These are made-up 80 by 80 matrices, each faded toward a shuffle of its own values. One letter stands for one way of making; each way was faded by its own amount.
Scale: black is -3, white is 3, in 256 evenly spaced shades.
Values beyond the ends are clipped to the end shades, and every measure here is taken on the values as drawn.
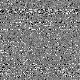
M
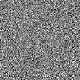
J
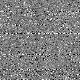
M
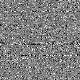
M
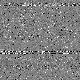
M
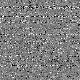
M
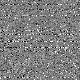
M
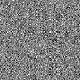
J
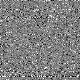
M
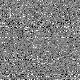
M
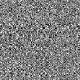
J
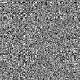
J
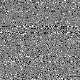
M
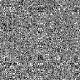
J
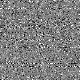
M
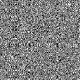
J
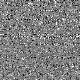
M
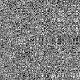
J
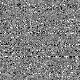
M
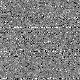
M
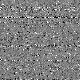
M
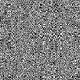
J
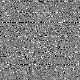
M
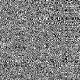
J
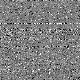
M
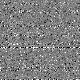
M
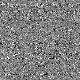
M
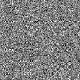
J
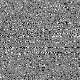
M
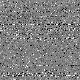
M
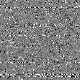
M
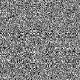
J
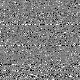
M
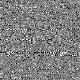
M
